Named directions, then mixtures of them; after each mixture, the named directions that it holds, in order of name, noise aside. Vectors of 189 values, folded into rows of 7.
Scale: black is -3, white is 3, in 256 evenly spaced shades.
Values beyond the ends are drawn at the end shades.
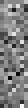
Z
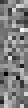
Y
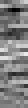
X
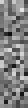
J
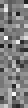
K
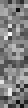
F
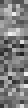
J, X, Z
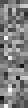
F, K, Y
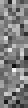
F, J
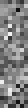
F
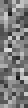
J, Y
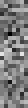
F, J, Z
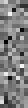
Y, Z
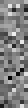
Z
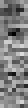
X, Z
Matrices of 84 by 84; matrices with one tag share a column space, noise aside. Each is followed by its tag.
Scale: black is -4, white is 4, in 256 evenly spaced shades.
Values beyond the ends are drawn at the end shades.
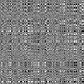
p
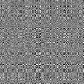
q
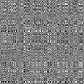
p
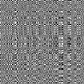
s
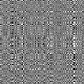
s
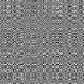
q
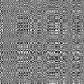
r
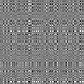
p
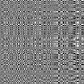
s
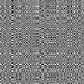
q
